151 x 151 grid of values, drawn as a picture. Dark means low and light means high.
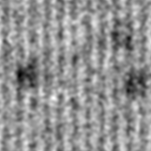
No overall slope runs across the table. Three dips sink into the field. There are no lone odd cells. On average the colour sits 60% of the way up the scale. Upright stripes repeat 11 times across the table. No seam splits the table.
